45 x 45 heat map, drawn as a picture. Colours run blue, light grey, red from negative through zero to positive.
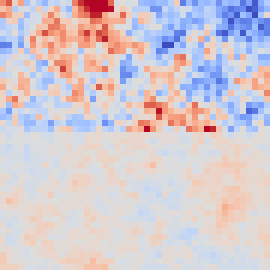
Seam: horizontal, 50% of the way down, the bottom part calmer. Average level on the scale: 50%. Stripes: none. Ninth with the lowest average: top right. Histogram: heavy tails on both sides.
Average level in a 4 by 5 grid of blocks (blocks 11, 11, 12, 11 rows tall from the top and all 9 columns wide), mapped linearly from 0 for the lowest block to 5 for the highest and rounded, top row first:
3 5 3 1 0 | 2 3 3 3 2 | 3 3 3 3 3 | 3 3 3 3 3
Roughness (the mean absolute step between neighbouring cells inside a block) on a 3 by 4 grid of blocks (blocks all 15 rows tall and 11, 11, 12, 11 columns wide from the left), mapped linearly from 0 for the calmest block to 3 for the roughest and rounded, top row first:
3333 / 1122 / 0000
